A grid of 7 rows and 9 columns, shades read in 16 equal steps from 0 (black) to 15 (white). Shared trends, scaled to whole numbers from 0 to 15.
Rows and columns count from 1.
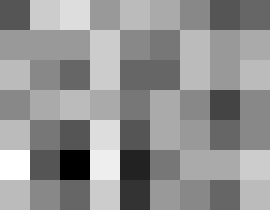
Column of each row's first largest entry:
3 4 4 3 4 1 4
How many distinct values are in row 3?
5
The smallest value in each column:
5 5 0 9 2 6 8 4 6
